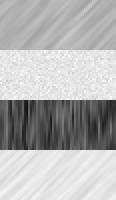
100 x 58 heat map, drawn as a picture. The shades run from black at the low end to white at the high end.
The table splits into 4 rows of 1 panel. Panel 1,1: high, slanting up to the right, faint in contrast. Panel 2,1: very high, fine-grained, faint in contrast. Panel 3,1: low, streaked downward. Panel 4,1: very high, slanting up to the right, faint in contrast.
